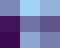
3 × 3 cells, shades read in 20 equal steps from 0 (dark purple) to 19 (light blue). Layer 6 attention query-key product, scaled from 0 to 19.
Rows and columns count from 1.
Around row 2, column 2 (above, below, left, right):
19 15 1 7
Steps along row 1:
up down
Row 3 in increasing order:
0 11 15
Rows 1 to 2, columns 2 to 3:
19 16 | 10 7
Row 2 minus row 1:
-11 -9 -9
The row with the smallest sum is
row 2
